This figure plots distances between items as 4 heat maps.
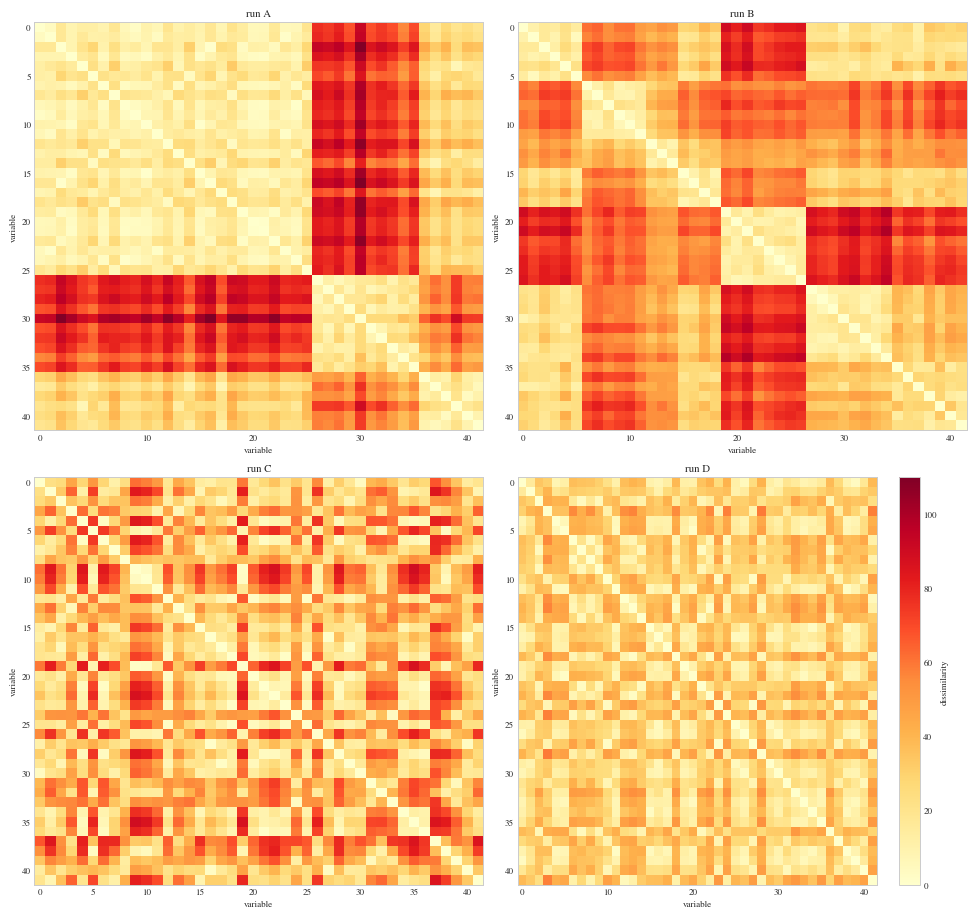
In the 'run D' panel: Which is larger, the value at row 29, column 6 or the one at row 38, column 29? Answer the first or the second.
the first
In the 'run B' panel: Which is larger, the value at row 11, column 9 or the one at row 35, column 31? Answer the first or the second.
the second
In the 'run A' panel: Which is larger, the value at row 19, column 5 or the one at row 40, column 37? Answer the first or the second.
the first
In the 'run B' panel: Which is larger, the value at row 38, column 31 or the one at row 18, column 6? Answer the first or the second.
the second
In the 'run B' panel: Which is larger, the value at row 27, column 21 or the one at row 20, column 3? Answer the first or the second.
the first
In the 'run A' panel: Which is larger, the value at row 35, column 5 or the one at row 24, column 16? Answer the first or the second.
the first
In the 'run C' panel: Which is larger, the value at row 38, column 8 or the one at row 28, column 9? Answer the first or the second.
the second
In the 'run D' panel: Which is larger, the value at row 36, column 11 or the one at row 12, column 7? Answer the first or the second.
the first
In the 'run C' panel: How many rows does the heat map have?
42
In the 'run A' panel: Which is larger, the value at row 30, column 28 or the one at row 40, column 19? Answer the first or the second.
the second
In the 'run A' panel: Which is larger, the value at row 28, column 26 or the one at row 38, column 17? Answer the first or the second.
the second
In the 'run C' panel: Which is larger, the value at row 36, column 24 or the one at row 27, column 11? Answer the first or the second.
the first
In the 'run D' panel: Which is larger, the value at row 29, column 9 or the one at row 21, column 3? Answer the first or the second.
the second
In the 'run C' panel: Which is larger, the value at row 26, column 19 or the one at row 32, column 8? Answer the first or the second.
the second
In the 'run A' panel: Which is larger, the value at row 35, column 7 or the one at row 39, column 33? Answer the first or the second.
the first
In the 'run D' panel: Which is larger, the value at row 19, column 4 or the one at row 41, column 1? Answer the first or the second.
the second
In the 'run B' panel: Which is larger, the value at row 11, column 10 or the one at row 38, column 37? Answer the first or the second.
the second
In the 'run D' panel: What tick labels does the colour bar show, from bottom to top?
0, 20, 40, 60, 80, 100
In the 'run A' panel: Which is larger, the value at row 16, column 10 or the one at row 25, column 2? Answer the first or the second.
the second
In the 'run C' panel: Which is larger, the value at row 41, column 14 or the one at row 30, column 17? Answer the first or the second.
the first
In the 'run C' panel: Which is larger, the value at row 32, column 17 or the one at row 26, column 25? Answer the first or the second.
the second
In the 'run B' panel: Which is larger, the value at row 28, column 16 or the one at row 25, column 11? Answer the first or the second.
the second
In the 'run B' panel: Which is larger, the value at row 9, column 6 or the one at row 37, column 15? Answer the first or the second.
the second
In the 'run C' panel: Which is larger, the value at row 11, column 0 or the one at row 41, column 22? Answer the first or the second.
the first
